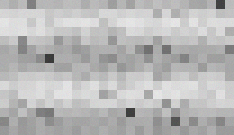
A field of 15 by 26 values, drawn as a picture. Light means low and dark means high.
On average the colour sits 30% of the way up the scale. Stripes running across repeat 2 times from top to bottom. No seam splits the table.
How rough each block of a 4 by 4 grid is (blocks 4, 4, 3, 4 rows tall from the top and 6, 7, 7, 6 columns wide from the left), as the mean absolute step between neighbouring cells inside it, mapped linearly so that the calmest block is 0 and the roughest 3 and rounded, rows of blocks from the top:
1 1 1 2
2 1 2 1
0 1 1 0
2 0 3 1
